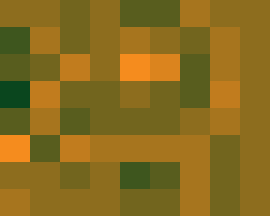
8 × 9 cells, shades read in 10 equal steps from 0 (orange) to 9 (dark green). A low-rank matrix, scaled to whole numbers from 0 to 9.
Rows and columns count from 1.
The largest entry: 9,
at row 4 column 1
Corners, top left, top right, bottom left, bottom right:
4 4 3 4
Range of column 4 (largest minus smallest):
2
